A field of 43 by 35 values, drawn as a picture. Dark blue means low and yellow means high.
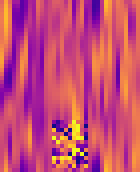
An odd patch, rougher than its surroundings, sits in the bottom middle. Neither half mirrors the other. The grain runs up and down. Values change most from cell to cell in the bottom middle.
